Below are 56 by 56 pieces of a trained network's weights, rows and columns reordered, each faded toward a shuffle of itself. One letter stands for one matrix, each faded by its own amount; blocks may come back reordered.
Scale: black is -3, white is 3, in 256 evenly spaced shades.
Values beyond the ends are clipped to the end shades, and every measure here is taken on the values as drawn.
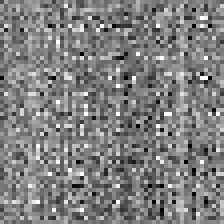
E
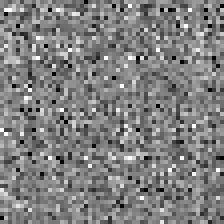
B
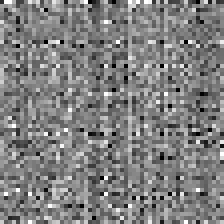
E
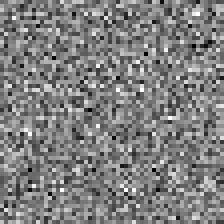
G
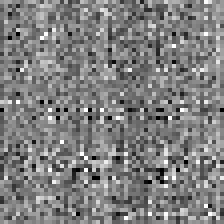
E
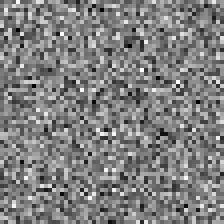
G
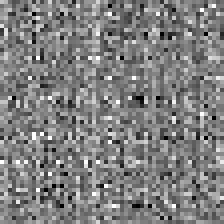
E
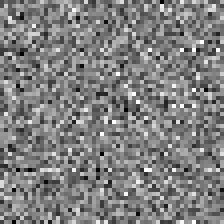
G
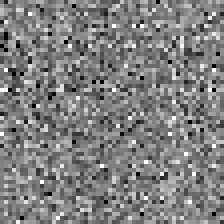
B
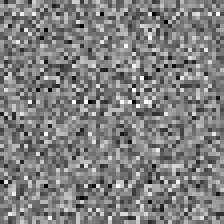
G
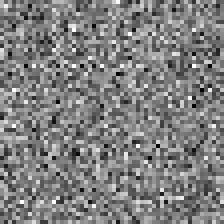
G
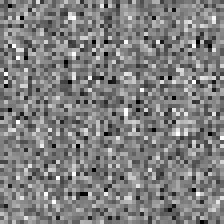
B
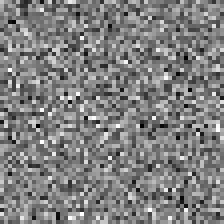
G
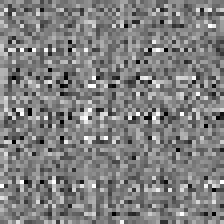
E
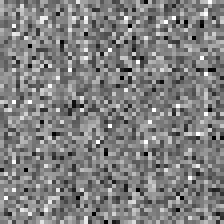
B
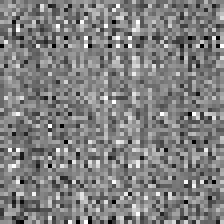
E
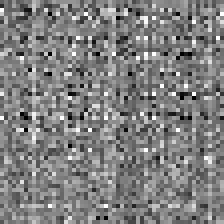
E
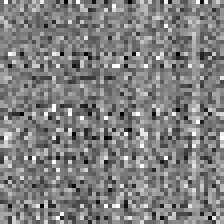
E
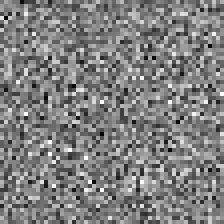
G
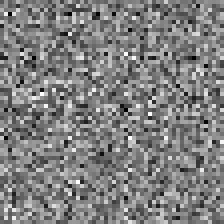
G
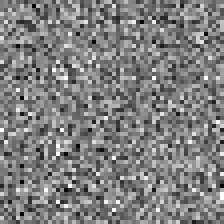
G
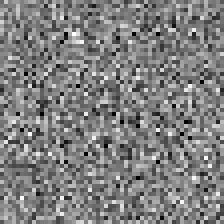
G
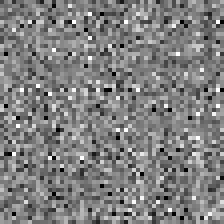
B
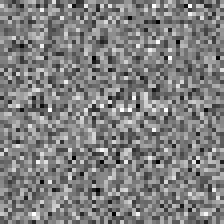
G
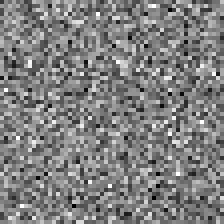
G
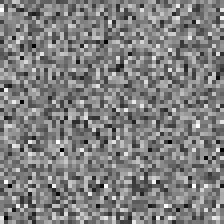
G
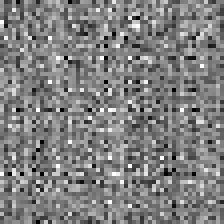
E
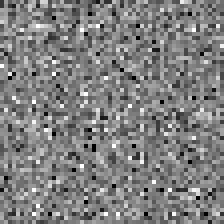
B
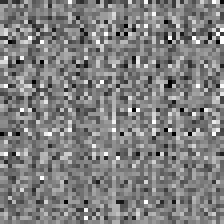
E
